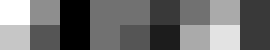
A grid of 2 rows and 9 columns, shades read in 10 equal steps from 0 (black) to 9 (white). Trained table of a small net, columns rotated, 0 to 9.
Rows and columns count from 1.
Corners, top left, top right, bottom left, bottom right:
9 2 7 2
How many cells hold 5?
1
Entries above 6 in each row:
1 2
